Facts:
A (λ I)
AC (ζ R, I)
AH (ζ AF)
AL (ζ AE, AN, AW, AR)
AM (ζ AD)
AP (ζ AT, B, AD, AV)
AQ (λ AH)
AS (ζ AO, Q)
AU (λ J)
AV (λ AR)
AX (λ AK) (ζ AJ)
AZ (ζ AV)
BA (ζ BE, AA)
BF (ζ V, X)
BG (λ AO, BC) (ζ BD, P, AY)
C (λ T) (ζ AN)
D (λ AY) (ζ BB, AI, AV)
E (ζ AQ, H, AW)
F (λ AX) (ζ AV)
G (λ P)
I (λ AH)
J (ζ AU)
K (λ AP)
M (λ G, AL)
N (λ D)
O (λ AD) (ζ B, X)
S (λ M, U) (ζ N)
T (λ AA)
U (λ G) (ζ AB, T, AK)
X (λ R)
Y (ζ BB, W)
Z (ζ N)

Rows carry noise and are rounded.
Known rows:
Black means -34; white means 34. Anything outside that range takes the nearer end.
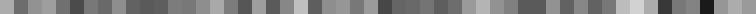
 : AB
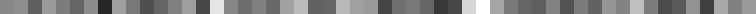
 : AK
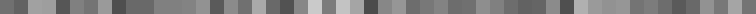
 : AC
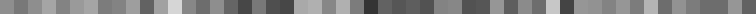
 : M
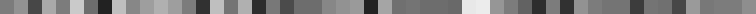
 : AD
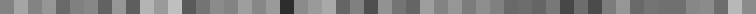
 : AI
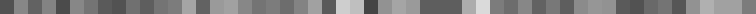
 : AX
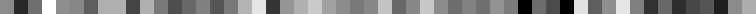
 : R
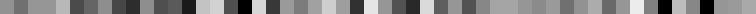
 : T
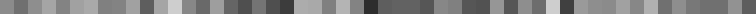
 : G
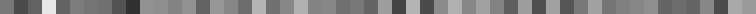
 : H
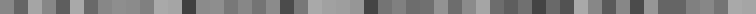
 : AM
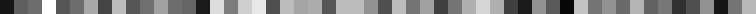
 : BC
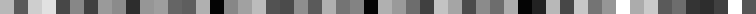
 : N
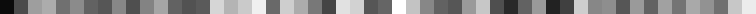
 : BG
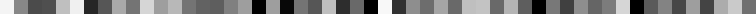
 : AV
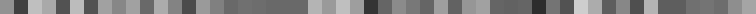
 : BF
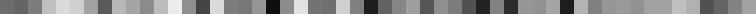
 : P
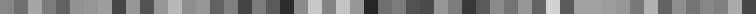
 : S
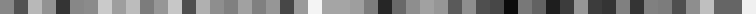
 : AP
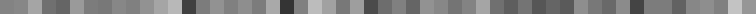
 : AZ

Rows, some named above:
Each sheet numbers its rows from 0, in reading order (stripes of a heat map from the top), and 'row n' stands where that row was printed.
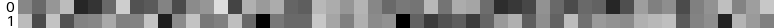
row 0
K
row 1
U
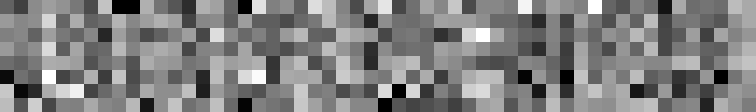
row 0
C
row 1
B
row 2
AK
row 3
B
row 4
BD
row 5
AO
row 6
AR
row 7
U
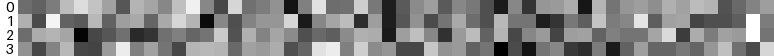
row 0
P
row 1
D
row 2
A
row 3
J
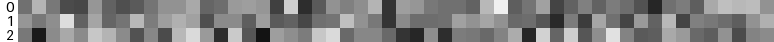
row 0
F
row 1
B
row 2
AL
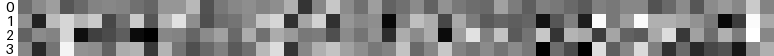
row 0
Y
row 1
AY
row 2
AQ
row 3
R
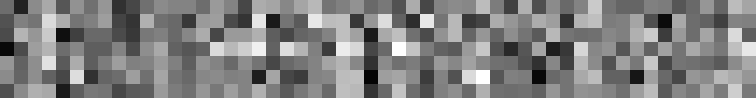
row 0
E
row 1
AA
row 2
I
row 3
BG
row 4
V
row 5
O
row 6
AH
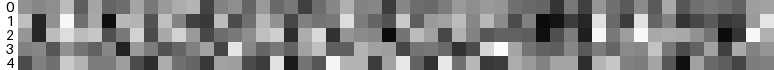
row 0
AT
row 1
X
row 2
AY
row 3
AK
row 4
AA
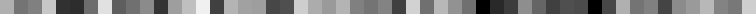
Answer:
AU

